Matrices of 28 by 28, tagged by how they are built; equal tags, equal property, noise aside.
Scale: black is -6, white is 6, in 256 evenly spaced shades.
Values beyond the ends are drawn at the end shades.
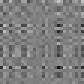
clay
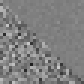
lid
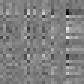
clay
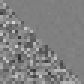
lid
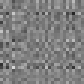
clay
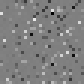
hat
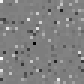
hat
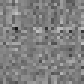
clay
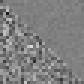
lid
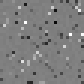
hat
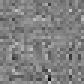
clay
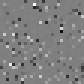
hat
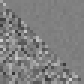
lid
